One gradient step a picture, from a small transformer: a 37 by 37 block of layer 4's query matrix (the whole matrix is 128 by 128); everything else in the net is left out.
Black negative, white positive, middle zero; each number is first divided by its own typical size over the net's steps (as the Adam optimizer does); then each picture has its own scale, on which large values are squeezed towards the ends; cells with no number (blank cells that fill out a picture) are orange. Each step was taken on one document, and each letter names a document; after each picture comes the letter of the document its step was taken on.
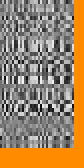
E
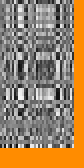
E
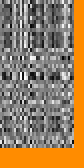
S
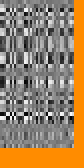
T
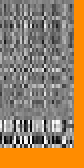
S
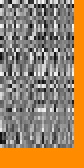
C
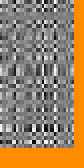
C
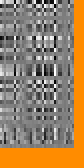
C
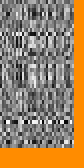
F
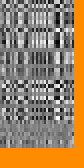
T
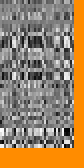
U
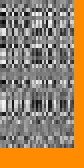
T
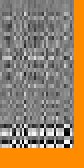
U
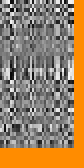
F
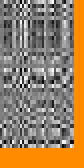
S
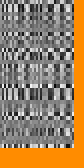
E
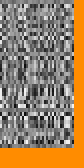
E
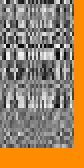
E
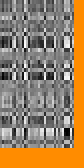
U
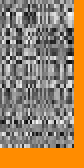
T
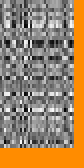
S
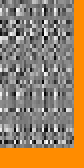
C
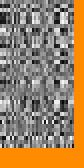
T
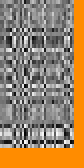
F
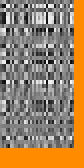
T
